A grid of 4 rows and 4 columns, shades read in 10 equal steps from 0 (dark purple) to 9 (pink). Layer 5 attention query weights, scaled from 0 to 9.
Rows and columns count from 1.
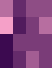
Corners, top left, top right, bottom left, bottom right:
6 4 0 3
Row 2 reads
9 1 3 6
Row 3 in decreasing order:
3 3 3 0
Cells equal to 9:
1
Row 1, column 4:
4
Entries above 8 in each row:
0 1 0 0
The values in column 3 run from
3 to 5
